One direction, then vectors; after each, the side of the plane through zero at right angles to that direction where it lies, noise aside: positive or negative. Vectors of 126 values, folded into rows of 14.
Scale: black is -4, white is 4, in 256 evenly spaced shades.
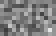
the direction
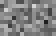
negative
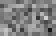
negative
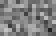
negative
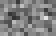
negative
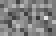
negative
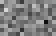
negative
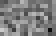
negative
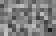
negative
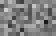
negative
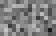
negative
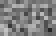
negative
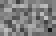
negative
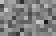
negative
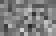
positive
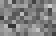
negative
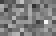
positive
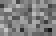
negative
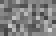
positive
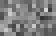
negative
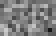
negative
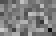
negative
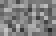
negative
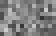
negative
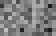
negative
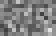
positive
